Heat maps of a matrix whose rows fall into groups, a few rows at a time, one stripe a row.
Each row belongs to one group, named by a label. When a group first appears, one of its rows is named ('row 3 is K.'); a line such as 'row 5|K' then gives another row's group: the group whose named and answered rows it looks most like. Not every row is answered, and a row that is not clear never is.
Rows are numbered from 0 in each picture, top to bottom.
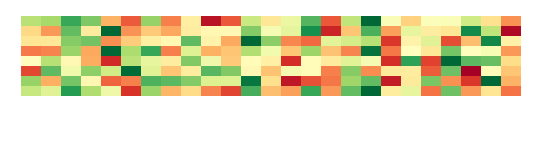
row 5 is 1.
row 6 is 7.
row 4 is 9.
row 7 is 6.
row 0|6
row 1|6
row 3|6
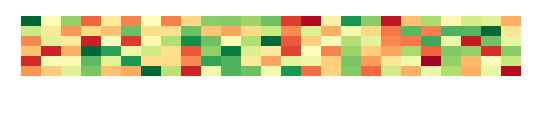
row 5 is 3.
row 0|7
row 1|9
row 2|7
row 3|1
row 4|1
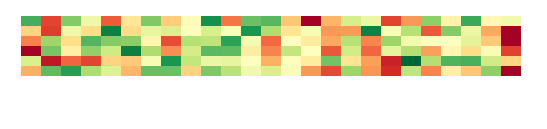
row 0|7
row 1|6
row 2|1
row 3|1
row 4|9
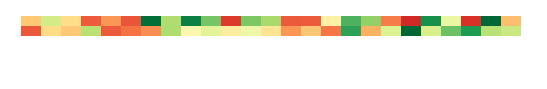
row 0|7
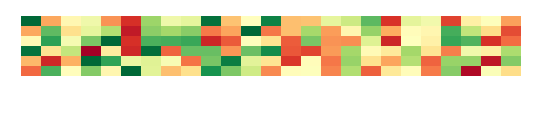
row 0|7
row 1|6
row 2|6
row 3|7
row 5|1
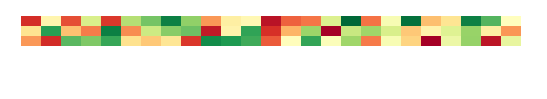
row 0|9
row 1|6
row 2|1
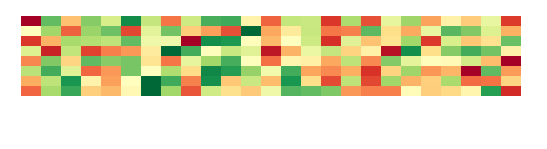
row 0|1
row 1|6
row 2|1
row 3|9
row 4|1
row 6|3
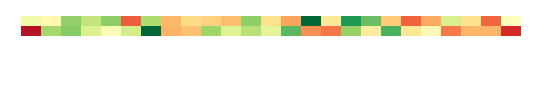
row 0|6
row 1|3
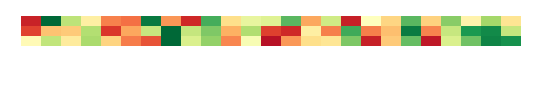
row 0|3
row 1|9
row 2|9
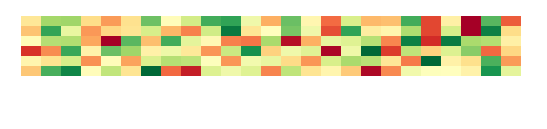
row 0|3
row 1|3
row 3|6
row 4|7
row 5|3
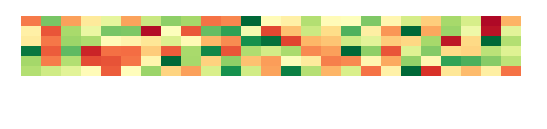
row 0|6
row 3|7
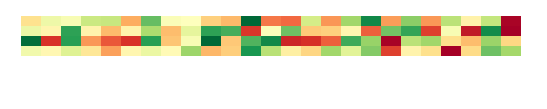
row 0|6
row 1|3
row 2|7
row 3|7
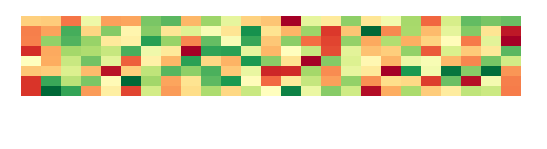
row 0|9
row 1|6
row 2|3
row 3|1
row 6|1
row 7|3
